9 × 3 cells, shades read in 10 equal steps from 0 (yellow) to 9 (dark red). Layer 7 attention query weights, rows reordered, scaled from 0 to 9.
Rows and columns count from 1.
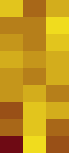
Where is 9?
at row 9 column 1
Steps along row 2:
same down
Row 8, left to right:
5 1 5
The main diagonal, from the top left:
1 4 1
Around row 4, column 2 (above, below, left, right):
4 4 2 2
